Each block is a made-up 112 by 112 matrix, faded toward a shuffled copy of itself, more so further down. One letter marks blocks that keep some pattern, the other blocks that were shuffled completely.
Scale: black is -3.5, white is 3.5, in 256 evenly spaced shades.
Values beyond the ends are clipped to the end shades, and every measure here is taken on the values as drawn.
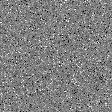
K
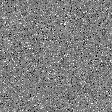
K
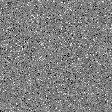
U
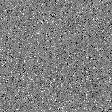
U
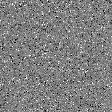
U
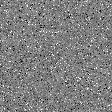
K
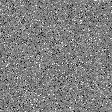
K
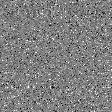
U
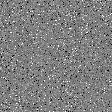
U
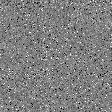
U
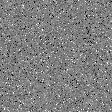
K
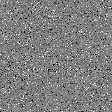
U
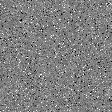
K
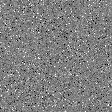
K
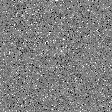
U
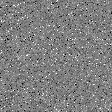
U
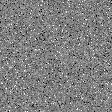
K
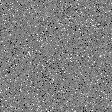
K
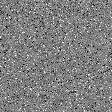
K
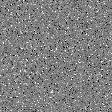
U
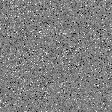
U
